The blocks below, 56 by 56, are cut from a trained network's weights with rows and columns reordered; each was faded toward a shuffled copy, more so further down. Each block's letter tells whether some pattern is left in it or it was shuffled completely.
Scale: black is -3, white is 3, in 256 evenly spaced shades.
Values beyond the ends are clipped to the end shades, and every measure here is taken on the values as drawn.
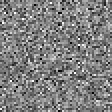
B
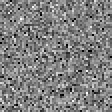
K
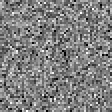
K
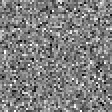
K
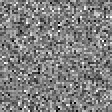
B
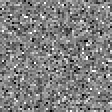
K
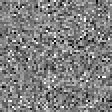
B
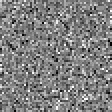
B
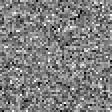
K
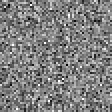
B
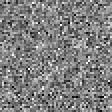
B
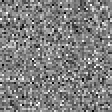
B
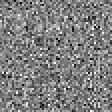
B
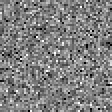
K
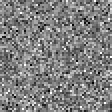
K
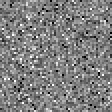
K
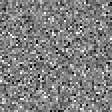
K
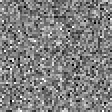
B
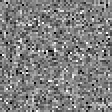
B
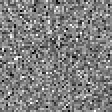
K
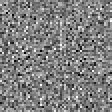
B
